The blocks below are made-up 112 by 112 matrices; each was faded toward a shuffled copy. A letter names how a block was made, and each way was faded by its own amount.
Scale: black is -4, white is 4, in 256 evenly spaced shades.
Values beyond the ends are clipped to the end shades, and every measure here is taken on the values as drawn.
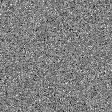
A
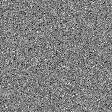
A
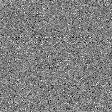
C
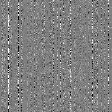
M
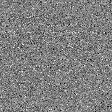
C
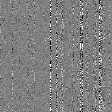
M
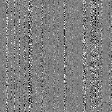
M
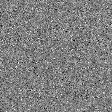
C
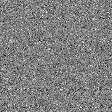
C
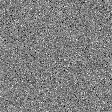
A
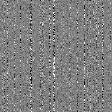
M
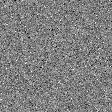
A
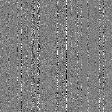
M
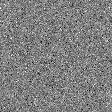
A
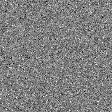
C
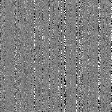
M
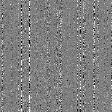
M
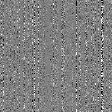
M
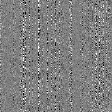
M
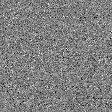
C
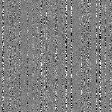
M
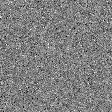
A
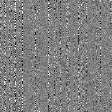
M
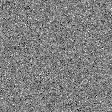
A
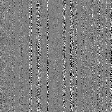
M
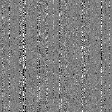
M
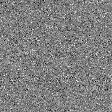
C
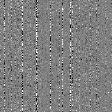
M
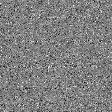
C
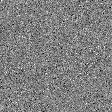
A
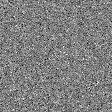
A
